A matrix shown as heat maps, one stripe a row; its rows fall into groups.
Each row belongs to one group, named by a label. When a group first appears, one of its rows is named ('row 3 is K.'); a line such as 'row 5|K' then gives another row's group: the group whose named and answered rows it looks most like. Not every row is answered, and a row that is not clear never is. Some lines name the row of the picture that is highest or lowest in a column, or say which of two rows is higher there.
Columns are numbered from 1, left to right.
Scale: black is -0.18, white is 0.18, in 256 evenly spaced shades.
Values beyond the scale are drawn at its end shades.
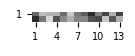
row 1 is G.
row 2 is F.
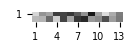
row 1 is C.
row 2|G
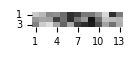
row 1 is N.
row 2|C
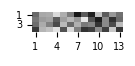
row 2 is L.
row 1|G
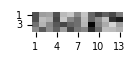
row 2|L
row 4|C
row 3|C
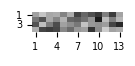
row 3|L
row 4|C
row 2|F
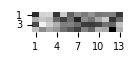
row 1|L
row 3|G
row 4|N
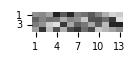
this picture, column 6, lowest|1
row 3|N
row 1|C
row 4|C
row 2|F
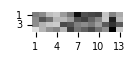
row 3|N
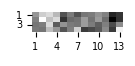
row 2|N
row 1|N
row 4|F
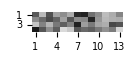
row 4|F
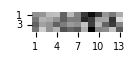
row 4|G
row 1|G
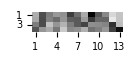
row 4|L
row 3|F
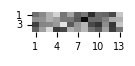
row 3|F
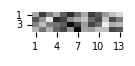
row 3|C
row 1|C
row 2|L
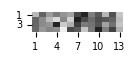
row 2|G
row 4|F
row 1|F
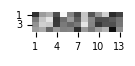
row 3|L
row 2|L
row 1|L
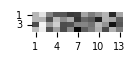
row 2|G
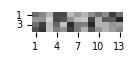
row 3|C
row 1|L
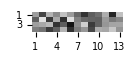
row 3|C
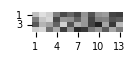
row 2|L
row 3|F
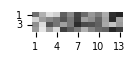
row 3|G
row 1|N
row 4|N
